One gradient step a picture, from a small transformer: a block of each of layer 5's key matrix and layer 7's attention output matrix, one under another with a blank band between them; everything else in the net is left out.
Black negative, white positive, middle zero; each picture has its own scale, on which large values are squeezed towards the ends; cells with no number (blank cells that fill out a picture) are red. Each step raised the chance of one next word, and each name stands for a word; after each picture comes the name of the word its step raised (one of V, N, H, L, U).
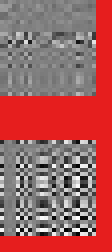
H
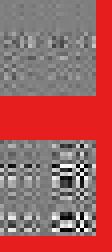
H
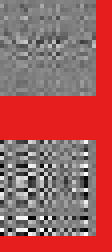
H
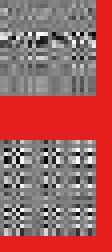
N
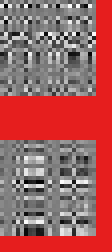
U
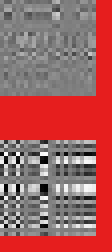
N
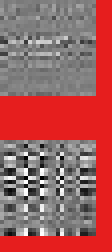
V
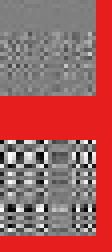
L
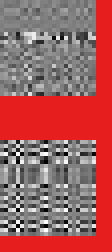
N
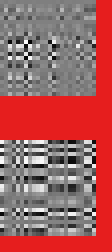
N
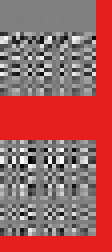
N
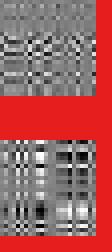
L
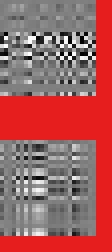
V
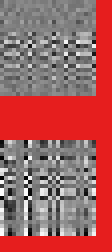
V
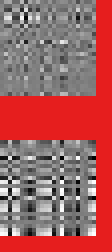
V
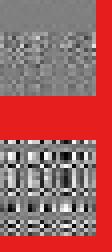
L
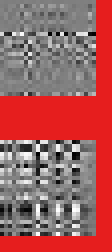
L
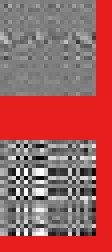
V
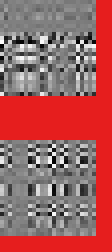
N
